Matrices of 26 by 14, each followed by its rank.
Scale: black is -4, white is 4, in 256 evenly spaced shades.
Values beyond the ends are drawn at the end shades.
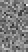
full rank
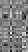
three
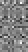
three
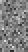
full rank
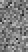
full rank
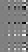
one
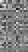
three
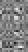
three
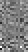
three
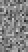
full rank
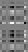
one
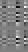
one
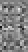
three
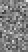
full rank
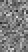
full rank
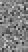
full rank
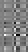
one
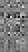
three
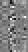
three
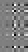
one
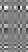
one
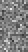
full rank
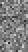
full rank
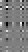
one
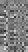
three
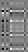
one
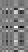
one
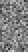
full rank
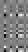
one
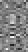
three
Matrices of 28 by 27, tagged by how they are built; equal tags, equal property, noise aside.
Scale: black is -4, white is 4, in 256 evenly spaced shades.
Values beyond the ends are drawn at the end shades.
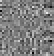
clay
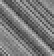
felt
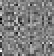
clay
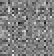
clay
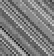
felt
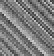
felt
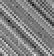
felt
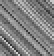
felt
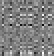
clay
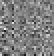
clay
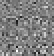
clay
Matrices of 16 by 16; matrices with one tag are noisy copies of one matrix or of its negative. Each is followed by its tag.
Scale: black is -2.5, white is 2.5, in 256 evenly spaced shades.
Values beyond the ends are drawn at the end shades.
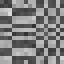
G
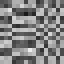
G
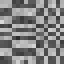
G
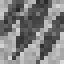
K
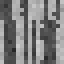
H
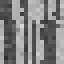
H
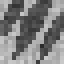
K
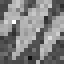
K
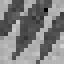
K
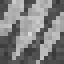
K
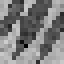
K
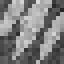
K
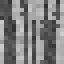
H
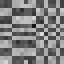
G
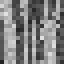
H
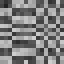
G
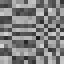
G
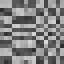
G
